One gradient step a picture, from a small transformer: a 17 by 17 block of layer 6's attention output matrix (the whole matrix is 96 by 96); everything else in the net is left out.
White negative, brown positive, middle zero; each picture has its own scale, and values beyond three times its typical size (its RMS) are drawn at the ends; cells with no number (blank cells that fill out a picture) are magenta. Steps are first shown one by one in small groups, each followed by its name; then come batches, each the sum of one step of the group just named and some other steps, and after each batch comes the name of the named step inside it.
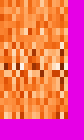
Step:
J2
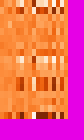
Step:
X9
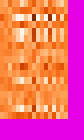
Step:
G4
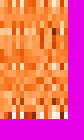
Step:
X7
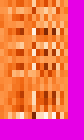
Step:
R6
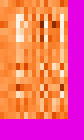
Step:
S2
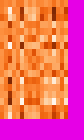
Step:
J2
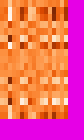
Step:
X9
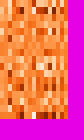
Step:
X9
